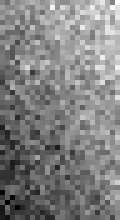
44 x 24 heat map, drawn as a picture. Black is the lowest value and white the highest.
No regular stripes run through it. The top right is the ninth with the highest average. The bottom left is the ninth with the lowest average. Neither half mirrors the other. The histogram is bell-shaped. The field climbs toward the top right.
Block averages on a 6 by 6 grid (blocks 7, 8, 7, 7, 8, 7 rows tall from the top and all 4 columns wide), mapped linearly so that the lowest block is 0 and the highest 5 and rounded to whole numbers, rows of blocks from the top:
334455 | 233445 | 222334 | 122333 | 011223 | 001122
